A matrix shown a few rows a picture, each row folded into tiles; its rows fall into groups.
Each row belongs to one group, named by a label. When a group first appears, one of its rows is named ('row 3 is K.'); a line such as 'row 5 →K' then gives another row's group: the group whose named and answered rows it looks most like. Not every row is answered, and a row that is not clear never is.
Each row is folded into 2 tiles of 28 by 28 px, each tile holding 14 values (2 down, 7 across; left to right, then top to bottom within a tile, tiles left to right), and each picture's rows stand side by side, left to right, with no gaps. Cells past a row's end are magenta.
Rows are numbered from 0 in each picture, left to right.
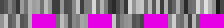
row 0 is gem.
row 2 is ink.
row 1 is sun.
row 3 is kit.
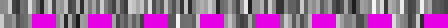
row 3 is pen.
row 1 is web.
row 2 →ink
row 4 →sun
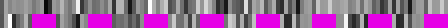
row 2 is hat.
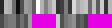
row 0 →hat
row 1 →ink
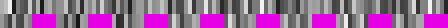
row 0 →web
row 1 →web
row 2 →hat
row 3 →sun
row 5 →gem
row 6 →sun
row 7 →sun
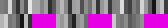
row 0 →kit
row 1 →sun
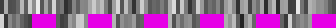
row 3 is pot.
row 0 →ink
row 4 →sun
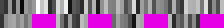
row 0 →pen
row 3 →ink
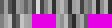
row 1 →sun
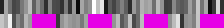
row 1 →pen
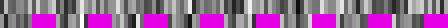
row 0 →hat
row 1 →ink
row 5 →hat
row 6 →pot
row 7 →ink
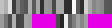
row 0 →web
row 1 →pen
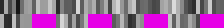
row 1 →gem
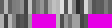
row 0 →hat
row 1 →pot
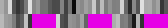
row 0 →kit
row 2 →kit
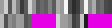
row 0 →pot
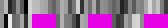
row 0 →pen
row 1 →web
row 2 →pen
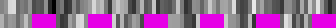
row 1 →pen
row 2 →pot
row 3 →hat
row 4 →kit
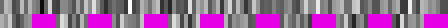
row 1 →kit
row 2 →pen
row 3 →gem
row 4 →pot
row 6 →sun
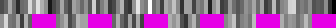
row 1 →sun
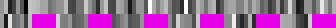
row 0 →pen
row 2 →hat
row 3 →pen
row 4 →kit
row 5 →hat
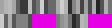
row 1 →web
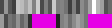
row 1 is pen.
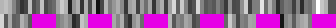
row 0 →pot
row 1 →web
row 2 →sun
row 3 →pot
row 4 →sun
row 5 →pen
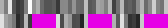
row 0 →kit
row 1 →hat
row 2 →hat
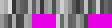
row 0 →web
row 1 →pot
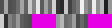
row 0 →ink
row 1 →ink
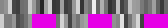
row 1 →sun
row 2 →sun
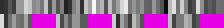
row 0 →ink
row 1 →ink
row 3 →pot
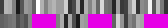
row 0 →hat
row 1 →web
